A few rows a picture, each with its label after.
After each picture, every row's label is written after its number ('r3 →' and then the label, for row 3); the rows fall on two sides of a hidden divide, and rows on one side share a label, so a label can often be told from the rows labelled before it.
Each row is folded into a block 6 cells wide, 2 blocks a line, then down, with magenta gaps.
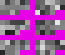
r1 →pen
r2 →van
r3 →pen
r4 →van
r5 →pen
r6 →pen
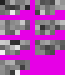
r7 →van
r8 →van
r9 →van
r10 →van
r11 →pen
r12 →van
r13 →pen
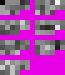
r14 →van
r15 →van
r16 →van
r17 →van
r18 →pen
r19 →pen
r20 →pen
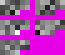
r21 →pen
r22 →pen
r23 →pen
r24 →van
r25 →van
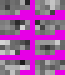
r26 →van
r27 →van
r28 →pen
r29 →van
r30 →pen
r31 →van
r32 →pen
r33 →van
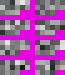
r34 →van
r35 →van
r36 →pen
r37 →van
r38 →pen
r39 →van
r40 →van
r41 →pen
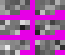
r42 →van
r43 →van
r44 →van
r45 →pen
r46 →pen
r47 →pen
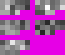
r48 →pen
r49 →pen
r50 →pen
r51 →pen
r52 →van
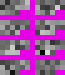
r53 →van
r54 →van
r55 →pen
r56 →van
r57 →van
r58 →pen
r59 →van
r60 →pen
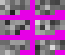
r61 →pen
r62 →pen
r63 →van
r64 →pen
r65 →van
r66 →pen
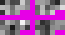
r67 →van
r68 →pen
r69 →van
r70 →van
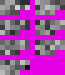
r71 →pen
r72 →pen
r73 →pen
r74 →van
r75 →van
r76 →van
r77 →van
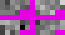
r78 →van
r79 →pen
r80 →pen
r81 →van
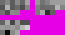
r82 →pen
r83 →van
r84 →pen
